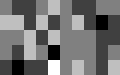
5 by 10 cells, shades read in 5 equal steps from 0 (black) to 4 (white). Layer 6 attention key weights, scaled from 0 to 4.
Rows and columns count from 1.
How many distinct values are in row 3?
3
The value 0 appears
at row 2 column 9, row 4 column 5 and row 5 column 2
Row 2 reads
3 3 1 3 1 2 3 1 0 1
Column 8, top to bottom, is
1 1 2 2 2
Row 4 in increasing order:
0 1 1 2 2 2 2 2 2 3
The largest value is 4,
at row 5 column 5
